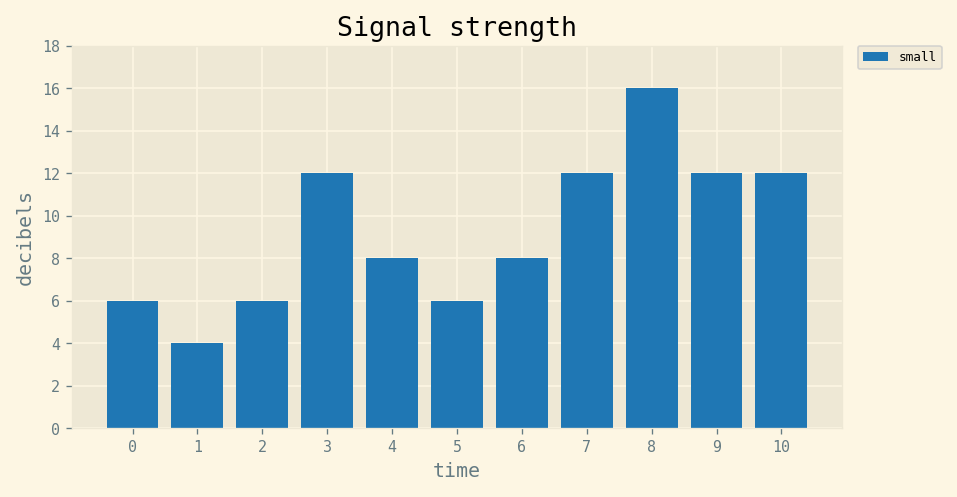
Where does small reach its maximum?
8
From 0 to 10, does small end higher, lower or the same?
higher
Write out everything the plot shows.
Title: Signal strength
x-axis: time, ticks 0 1 2 3 4 5 6 7 8 9 10
y-axis: decibels, ticks 0 2 4 6 8 10 12 14 16 18
Legend: small
Values:
small: 6 4 6 12 8 6 8 12 16 12 12
